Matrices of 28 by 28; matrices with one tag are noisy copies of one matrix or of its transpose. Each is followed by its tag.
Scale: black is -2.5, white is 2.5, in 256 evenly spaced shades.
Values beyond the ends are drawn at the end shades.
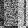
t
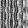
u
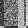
t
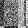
t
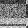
t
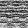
u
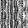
u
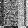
t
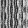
u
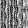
u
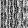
u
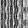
u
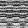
u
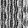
u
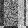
t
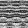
u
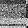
t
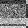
t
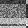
t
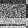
t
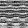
u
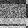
t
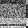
t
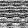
u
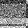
t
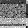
t
